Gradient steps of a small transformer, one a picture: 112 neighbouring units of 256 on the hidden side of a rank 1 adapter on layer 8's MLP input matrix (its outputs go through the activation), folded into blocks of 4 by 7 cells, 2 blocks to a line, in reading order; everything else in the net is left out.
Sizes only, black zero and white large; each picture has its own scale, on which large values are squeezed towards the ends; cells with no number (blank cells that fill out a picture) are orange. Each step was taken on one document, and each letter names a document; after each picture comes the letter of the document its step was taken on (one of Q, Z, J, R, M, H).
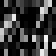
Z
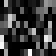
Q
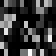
Q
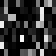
Q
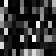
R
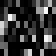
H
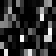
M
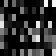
R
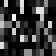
R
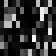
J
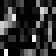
M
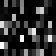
R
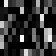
H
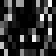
M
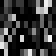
H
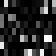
R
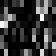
H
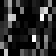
M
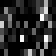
Q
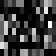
Q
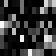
R
